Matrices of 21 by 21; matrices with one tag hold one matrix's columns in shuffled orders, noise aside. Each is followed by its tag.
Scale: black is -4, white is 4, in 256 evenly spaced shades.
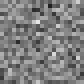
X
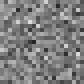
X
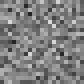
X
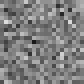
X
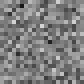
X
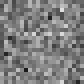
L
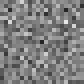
X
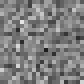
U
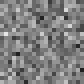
L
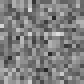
L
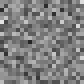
X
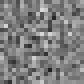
L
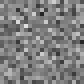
X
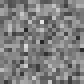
U
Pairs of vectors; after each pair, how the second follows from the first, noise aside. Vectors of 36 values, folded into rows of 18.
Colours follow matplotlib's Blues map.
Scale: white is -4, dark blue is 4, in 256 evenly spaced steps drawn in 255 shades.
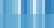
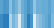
reversed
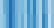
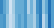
negated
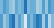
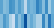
negated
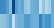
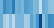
reversed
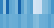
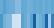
reversed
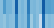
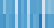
negated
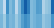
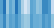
negated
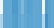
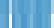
reversed
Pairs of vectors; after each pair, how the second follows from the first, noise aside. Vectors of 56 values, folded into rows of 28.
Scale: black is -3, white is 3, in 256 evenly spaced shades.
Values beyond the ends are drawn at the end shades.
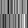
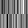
wrapped around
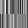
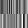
wrapped around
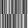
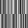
wrapped around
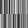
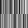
wrapped around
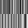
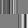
partly zeroed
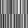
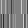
partly zeroed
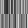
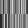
wrapped around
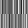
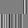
partly zeroed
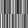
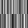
wrapped around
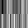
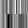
wrapped around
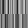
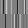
partly zeroed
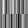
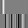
partly zeroed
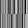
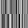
wrapped around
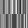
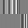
partly zeroed
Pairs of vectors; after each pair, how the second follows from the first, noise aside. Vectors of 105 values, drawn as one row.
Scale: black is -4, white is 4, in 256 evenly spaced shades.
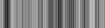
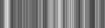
negated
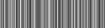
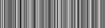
negated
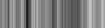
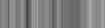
shrunk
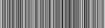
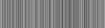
shrunk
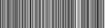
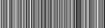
negated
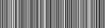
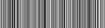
negated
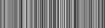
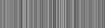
shrunk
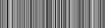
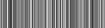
negated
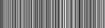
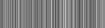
shrunk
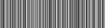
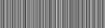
shrunk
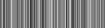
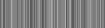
shrunk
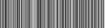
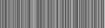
shrunk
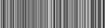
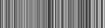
negated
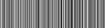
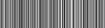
negated
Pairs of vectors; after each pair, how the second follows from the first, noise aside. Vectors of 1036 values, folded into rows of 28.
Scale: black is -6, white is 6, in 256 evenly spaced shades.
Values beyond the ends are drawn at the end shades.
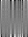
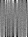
reversed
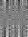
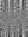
reversed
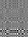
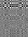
reversed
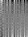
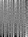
reversed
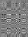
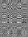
reversed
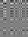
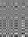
reversed
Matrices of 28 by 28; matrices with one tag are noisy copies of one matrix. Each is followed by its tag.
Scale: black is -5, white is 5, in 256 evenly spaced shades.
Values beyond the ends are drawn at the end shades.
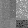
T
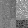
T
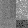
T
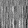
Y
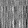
Y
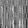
Y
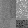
T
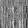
Y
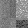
T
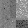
T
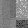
T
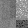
T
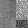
T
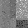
T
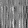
Y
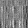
Y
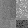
T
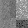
T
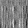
Y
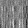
Y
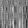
Y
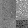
T
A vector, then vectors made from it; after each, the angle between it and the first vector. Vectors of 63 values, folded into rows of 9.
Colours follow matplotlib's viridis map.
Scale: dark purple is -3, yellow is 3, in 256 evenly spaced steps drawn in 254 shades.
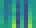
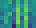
nearly opposite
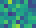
orthogonal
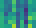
nearly parallel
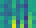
nearly parallel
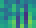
nearly parallel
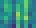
nearly opposite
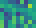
partly aligned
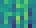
nearly opposite
